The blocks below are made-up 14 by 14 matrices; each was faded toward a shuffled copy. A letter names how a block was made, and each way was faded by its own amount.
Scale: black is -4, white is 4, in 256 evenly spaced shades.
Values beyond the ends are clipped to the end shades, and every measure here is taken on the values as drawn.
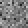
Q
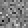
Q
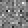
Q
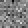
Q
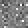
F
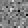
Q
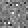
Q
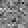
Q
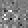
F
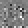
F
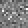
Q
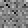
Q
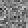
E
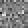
Q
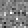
Q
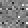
F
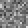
E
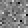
Q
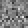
E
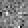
Q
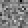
E
